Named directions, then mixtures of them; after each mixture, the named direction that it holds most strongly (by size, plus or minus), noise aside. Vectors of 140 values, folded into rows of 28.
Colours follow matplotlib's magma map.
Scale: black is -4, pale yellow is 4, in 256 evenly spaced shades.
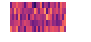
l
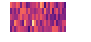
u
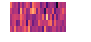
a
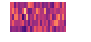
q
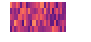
u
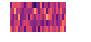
l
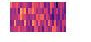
u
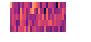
a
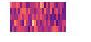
u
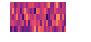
q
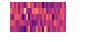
q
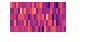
a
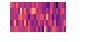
a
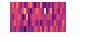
q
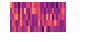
a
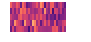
u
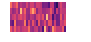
a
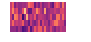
q
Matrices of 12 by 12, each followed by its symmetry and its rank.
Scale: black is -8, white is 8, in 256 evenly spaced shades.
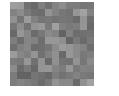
neither, full rank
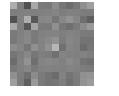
symmetric, rank two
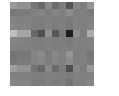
neither, rank one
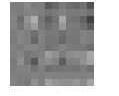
neither, rank two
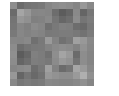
symmetric, rank two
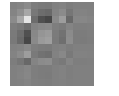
symmetric, rank one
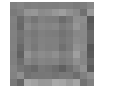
antisymmetric, rank two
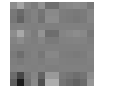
neither, rank one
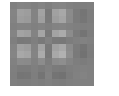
symmetric, rank one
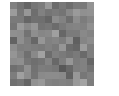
neither, full rank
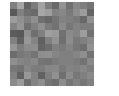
antisymmetric, rank two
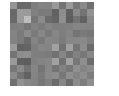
symmetric, rank two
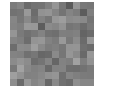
neither, full rank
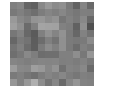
antisymmetric, rank two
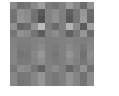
neither, rank one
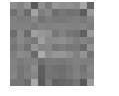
neither, rank two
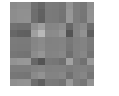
symmetric, rank one
